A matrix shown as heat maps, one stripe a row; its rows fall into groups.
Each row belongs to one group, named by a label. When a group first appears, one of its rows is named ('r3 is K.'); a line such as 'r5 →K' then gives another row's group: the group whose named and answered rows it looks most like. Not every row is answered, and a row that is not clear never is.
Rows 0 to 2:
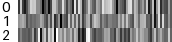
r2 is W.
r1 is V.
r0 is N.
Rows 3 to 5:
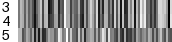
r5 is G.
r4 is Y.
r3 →Y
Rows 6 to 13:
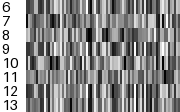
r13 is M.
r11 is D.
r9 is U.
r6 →U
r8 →W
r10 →N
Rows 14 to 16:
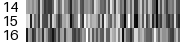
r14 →G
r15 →G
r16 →N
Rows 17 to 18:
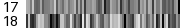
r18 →N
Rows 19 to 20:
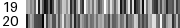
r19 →G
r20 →V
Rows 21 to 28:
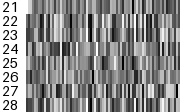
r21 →D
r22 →M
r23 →U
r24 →N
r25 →W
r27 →Y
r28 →U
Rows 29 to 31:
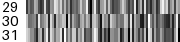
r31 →D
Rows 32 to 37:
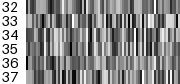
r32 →N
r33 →Y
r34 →U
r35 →M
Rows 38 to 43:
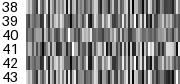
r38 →D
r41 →Y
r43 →D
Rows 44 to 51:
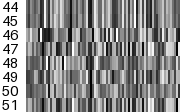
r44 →M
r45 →M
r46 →G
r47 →Y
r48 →W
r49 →U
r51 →Y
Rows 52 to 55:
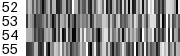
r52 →Y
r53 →V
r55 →U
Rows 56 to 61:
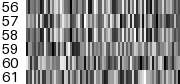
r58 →M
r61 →W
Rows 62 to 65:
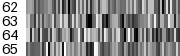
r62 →V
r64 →G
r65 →W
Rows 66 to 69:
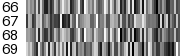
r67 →N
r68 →G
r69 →D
